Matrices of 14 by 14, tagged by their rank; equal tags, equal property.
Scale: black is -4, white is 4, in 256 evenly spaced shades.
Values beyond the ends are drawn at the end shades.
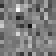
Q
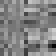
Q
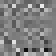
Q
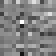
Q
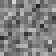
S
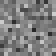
S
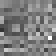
Q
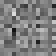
Q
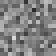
S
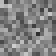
S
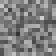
S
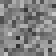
S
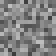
S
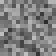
S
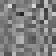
Q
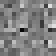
Q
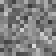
S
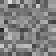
Q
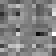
Q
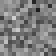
S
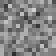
S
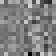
Q
